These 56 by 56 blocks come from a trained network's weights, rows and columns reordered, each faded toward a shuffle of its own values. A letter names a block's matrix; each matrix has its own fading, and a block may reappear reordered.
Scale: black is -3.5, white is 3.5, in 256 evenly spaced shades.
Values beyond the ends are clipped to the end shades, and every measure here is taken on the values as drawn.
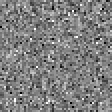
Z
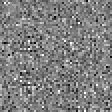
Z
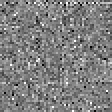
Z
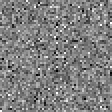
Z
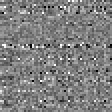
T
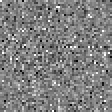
Z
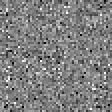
Z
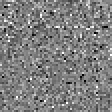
Z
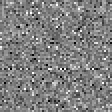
Z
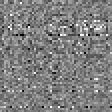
T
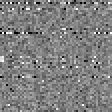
T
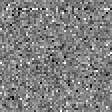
Z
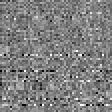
T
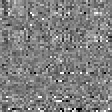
T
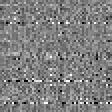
T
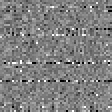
T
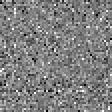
Z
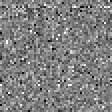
Z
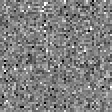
Z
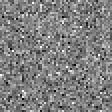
Z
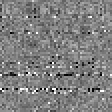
T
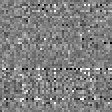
T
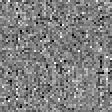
Z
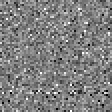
Z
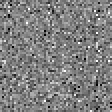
Z
